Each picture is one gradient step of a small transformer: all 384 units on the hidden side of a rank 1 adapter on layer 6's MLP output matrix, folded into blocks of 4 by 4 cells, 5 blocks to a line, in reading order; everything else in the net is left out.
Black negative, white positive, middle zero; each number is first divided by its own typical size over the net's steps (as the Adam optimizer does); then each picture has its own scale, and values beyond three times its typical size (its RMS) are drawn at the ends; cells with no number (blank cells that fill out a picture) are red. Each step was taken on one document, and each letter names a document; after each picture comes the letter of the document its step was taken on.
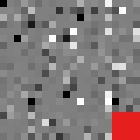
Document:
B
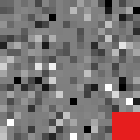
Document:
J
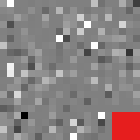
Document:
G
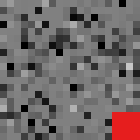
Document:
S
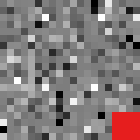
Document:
J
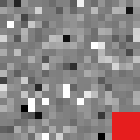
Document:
B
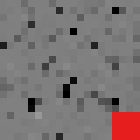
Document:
B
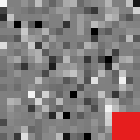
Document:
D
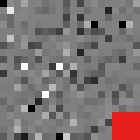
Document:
D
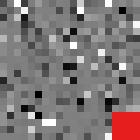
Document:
B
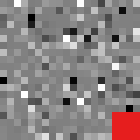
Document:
B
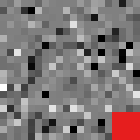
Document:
S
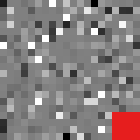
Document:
D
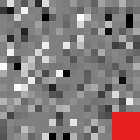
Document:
J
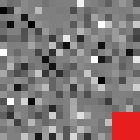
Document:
S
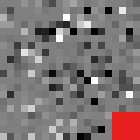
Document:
D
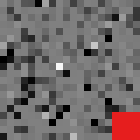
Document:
J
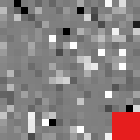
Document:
B
